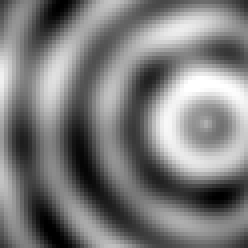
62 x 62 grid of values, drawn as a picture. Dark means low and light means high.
Rings spread out from the middle right. The middle right is the ninth with the highest average. No lone cell stands out from its neighbours.
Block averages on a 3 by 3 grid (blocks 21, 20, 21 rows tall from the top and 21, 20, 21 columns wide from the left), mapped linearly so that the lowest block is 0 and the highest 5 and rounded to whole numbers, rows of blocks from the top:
2 2 3 | 1 1 5 | 0 0 1
